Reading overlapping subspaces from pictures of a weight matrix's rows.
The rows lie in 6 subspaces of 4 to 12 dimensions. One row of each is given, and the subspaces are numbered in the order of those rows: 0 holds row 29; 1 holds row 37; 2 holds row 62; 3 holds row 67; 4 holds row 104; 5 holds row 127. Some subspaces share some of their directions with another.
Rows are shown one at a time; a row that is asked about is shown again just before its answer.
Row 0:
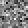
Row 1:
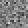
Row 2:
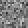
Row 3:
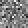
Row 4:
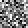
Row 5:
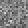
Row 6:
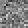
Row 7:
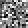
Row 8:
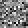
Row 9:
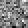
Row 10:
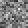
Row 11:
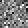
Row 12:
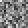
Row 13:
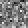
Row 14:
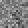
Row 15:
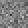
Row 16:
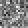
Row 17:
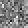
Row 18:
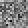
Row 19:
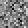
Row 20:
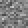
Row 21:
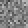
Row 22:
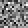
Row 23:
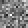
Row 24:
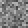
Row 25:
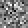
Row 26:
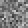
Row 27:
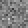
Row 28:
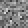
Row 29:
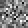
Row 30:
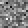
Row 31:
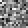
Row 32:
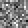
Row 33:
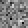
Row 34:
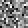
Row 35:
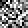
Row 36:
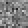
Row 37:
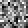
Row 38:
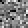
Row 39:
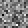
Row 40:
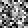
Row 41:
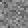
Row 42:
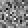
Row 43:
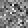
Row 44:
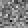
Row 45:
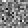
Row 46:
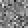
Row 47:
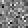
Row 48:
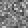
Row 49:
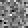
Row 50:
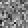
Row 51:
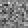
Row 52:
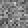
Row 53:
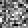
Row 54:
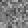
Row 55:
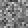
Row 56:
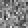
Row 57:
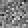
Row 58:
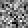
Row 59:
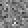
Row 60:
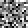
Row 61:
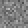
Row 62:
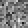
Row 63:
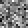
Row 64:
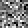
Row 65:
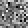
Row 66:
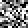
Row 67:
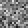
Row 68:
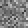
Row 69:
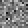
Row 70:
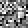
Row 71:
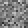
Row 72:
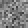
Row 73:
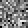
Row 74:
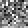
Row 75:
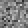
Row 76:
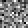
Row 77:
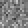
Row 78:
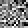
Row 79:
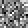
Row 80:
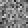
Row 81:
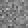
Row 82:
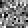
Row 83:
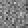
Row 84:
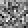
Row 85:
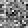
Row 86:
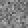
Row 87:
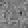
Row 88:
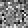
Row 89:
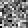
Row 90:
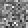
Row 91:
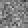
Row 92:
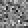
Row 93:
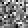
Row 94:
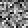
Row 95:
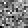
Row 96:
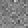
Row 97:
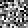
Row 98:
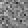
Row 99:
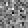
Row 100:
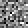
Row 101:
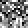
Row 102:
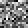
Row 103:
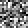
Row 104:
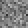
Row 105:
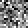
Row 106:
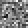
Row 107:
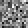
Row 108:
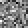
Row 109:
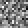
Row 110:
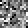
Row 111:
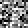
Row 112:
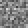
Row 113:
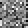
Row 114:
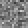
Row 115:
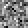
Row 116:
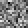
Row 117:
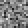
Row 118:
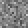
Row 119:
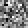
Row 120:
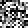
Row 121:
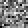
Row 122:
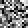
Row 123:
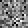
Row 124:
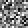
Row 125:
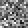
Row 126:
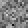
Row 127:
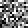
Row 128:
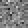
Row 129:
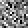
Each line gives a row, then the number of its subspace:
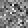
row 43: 1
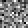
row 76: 3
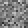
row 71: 5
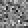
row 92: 5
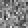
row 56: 3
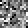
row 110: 5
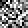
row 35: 2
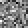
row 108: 3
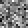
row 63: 3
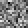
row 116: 1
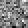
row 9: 1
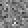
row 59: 2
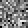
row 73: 1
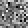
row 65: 3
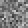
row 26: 5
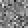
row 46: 2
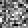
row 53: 3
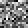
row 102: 3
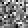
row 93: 3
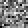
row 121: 5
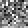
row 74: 2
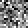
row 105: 5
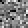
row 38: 3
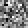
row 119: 5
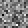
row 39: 3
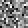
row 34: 5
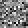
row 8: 5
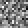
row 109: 2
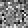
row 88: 3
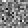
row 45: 3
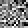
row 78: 5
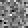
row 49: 3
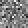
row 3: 0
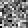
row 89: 1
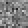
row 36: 5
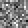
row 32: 0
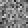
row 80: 0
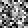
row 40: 3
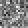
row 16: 1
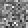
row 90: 5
